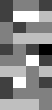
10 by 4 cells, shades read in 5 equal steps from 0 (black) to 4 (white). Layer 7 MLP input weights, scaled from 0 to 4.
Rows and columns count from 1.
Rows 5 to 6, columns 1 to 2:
1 2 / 2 2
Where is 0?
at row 5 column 4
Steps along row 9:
up same same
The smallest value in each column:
1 1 1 0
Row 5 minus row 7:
-2 -1 -1 -3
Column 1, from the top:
1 1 2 2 1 2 3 1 1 3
